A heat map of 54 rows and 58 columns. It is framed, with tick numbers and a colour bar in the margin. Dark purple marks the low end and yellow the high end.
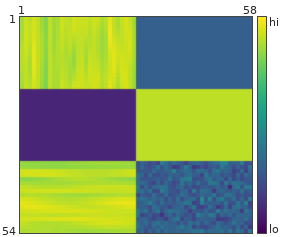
It is made of 3 by 2 panels. Panel 1,1: very high, streaked downward, faint in contrast. Panel 1,2: low, flat. Panel 2,1: very low, flat. Panel 2,2: very high, flat. Panel 3,1: very high, streaked across, faint in contrast. Panel 3,2: low, fine-grained.
